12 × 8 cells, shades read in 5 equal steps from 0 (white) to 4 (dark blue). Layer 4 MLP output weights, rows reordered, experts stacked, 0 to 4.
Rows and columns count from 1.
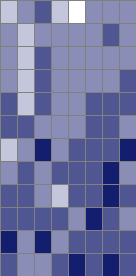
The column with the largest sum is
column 7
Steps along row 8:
up down up same same up down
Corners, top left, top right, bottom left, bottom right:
1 2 3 3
